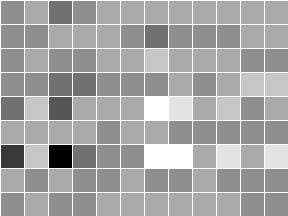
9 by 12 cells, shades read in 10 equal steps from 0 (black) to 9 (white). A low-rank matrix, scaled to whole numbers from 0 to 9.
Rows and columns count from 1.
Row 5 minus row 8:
-2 2 -3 1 1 0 4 3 0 2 0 1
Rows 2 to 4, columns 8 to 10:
5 5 5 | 6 6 6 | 6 5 6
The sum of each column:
43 53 39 46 50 51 57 56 51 54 50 53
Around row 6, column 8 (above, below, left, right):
8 9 6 5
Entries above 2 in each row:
12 12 12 12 12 12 10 12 12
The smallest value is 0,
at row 7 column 3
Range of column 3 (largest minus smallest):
6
